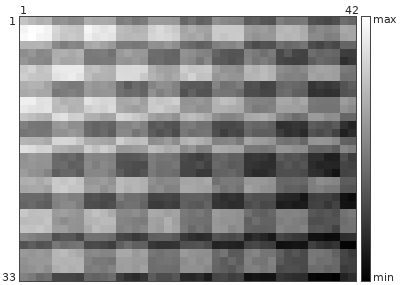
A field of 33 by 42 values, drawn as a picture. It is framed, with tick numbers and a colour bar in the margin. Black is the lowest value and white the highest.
The ninth with the highest average is the top left. The field climbs toward the top left. The ninth with the lowest average is the bottom right. Stripes running across repeat 7 times from top to bottom.
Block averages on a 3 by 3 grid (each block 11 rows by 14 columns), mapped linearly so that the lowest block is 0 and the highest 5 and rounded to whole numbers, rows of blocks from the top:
542
431
310
